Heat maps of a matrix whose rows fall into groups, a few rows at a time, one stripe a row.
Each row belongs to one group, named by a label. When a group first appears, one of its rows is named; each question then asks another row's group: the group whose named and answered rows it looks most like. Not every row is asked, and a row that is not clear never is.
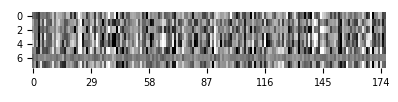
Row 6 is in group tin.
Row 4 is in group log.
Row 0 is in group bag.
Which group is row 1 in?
log
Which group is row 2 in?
bag
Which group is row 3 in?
log
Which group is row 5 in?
bag
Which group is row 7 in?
bag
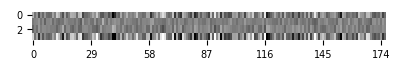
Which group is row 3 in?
log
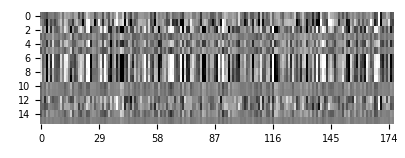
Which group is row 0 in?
bag
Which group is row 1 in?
bag
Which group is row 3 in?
tin
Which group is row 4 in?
log
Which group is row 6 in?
log
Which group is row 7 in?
log
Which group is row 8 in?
log
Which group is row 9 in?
log
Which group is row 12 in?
bag
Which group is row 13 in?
bag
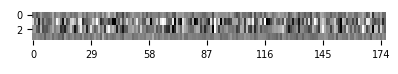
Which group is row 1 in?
log
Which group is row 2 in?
bag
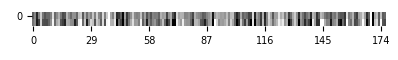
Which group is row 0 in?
bag
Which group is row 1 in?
bag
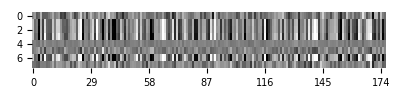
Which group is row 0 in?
bag
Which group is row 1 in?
log
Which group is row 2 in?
log
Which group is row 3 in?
log
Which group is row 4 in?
tin
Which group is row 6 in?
log
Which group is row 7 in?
bag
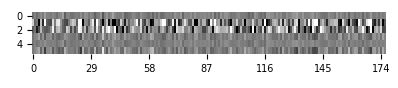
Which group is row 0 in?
tin
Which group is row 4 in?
tin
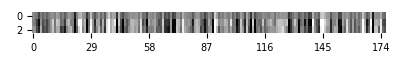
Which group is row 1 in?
bag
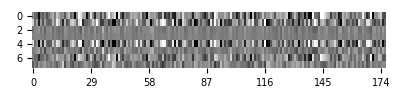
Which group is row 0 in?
bag
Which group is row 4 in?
log
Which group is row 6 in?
bag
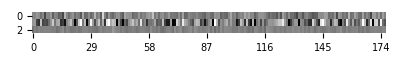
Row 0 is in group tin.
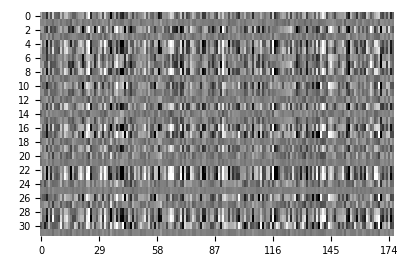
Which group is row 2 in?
bag
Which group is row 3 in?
tin
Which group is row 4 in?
log
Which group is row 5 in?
log
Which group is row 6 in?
bag
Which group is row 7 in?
bag
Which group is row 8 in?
log
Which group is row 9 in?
tin
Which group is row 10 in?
bag
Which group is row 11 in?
bag
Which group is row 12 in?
tin
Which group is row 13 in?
log
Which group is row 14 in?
tin
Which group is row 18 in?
tin
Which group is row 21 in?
tin
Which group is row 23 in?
log
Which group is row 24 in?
bag
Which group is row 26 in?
bag
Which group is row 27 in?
tin
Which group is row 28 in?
log
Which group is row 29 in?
log
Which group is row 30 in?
bag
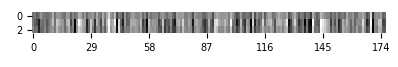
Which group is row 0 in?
bag
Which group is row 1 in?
bag
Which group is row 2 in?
bag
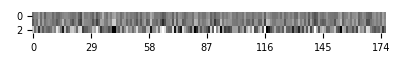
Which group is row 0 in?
tin
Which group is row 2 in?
log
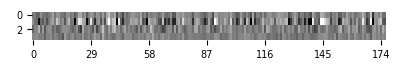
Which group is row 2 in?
tin
